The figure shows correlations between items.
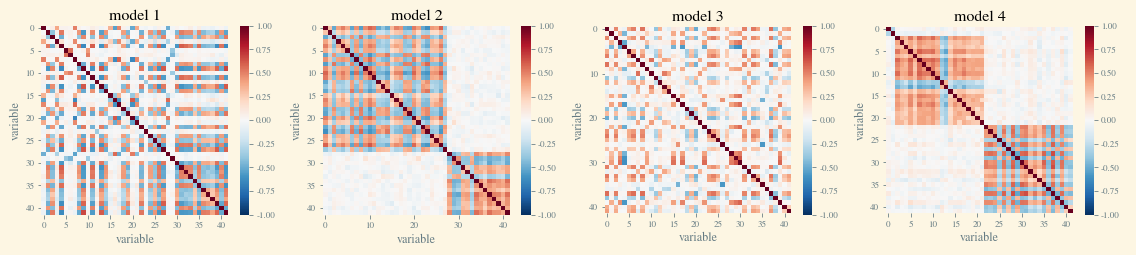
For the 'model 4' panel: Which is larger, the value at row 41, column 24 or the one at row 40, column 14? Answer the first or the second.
the second
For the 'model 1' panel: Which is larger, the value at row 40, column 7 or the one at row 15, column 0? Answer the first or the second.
the second
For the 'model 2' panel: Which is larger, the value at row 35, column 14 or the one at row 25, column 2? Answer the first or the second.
the first
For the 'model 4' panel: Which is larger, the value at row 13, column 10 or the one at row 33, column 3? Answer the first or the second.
the second
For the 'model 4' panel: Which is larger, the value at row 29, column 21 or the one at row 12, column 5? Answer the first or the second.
the first
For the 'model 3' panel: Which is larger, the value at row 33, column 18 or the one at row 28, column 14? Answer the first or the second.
the second
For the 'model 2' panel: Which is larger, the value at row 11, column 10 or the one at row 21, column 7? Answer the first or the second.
the first
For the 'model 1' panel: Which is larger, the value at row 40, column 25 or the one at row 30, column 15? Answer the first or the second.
the second
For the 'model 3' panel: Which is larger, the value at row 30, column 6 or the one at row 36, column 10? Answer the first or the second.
the first
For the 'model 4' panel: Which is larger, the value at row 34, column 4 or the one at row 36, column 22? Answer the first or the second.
the first
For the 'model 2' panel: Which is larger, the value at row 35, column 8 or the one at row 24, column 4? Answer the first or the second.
the second
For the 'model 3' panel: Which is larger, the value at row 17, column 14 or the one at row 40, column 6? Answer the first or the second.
the second
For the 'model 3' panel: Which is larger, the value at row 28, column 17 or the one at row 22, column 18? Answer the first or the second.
the first
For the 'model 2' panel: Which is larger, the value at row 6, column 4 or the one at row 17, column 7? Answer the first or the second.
the second
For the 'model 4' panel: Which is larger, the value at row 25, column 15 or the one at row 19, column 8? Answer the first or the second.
the second
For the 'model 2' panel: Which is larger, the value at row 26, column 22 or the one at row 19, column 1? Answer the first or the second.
the second
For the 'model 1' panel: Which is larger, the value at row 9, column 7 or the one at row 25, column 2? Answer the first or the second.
the second
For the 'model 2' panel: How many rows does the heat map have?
42
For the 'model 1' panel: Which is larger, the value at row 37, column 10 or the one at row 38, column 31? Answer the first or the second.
the first
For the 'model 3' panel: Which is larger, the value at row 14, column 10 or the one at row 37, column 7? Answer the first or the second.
the first
